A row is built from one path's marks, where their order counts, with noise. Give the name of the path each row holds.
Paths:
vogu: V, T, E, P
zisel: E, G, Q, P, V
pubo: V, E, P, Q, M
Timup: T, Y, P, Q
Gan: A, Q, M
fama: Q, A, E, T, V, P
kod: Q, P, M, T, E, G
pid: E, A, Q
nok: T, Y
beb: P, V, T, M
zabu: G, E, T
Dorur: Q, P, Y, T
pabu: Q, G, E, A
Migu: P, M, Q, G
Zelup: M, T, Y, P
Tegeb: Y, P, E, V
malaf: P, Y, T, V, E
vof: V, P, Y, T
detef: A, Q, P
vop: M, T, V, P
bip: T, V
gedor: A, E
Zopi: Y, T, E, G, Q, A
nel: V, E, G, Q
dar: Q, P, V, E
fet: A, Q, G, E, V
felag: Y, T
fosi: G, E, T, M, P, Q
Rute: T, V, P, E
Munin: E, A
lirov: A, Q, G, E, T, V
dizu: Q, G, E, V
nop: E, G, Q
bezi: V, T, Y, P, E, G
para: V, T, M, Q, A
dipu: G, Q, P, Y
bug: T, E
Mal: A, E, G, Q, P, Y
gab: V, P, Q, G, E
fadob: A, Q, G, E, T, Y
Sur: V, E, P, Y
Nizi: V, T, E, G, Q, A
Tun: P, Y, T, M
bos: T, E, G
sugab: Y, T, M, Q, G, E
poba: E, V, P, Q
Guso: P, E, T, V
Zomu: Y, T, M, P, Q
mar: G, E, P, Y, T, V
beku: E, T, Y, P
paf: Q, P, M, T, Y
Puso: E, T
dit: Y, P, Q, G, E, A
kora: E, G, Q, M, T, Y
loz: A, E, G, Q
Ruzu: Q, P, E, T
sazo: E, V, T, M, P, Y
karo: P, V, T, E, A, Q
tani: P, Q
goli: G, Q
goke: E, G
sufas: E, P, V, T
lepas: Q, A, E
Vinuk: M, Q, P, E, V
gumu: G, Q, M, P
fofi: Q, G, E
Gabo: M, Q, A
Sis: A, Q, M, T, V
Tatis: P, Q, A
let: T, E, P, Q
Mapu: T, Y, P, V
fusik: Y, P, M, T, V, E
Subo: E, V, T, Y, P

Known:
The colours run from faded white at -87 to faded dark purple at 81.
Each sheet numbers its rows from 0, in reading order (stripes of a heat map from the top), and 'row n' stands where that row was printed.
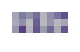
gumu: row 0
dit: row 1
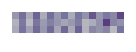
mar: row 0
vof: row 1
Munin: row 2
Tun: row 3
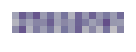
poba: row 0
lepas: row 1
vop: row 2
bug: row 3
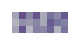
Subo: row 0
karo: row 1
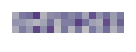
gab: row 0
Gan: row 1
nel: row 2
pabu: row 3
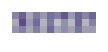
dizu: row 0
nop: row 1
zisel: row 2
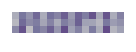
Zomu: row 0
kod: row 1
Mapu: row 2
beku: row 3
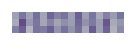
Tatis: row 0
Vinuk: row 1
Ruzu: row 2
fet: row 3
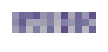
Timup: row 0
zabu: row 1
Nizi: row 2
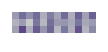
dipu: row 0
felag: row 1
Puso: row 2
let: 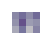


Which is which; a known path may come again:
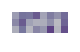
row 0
nok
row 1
gumu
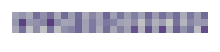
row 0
gedor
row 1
bos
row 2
Dorur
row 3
bezi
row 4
goli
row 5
dipu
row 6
Tegeb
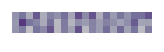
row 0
Guso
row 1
detef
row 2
Subo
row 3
vof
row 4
Timup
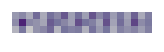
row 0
loz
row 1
karo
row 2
beb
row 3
fofi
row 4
fama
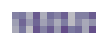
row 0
fosi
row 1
kod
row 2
fusik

